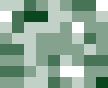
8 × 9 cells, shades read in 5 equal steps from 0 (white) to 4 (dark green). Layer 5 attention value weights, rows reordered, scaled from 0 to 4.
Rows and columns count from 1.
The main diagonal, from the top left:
1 3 1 2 2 1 0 2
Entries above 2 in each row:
3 3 1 1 2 3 2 2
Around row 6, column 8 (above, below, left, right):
1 2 2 3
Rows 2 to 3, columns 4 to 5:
4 1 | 1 1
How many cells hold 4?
3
